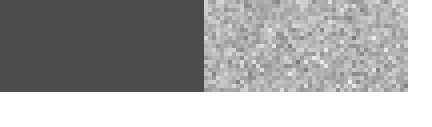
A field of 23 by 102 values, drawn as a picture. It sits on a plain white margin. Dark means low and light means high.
The table splits into one row of 2 panels. Panel 1,1: low, flat. Panel 1,2: high, fine-grained.
